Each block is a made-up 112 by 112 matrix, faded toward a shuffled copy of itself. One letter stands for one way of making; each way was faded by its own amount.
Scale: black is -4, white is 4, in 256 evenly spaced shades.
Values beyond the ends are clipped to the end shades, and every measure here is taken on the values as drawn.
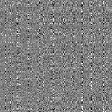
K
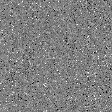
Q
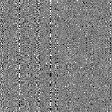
K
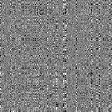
K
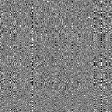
K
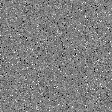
Q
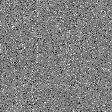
Q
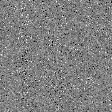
Q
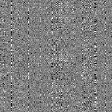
K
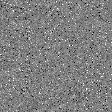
Q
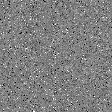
Q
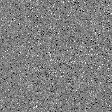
Q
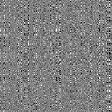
K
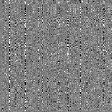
K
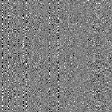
K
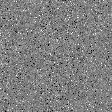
Q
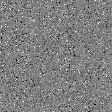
Q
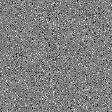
Q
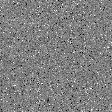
Q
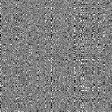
K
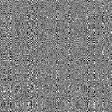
K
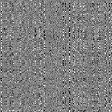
K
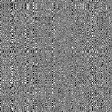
K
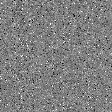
Q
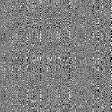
K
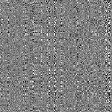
K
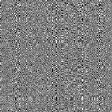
K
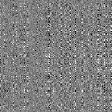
K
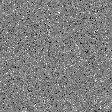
Q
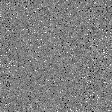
Q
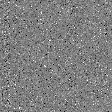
Q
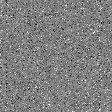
Q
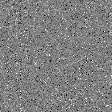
Q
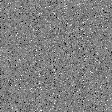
Q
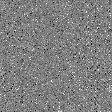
Q
